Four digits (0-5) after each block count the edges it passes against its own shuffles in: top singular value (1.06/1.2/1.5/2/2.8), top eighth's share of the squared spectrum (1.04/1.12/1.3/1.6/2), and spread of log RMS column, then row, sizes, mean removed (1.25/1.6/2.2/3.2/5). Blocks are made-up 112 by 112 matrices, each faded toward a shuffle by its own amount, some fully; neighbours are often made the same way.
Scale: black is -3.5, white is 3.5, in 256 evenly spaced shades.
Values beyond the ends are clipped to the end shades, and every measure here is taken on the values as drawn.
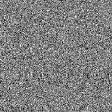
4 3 2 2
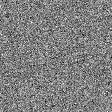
2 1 0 0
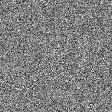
0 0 0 0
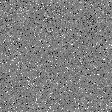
2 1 0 0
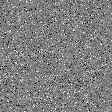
2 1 0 0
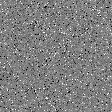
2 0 0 0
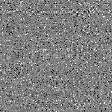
4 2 1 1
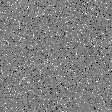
0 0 0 0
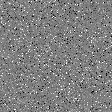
0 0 0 0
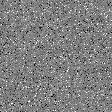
3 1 0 0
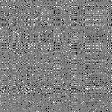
5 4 3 3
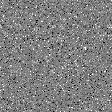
3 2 0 0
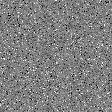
1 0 0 0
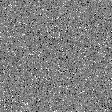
2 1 0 0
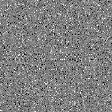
4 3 2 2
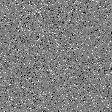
0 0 0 0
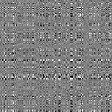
5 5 4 4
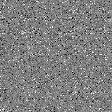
4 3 1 2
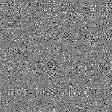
4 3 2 2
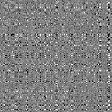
5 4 3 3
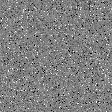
2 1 0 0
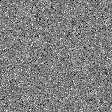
2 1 0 0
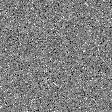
1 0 0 0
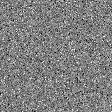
2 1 0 0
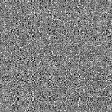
4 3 2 2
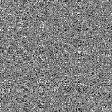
4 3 2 2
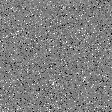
2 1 0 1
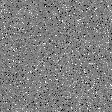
2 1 0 0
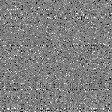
4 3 1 2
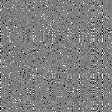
5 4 2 2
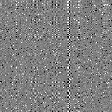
5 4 3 2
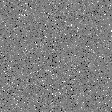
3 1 0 0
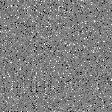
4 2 1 0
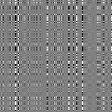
5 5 5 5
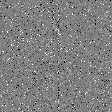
3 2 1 0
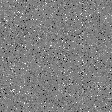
2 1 0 0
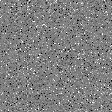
3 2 1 0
